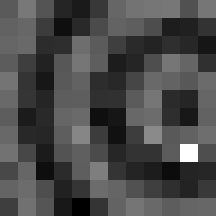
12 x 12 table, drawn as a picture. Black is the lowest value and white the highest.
Average level on the scale: 30%. Roughest part: bottom right. Rings: centred on the middle right. Slope: none.
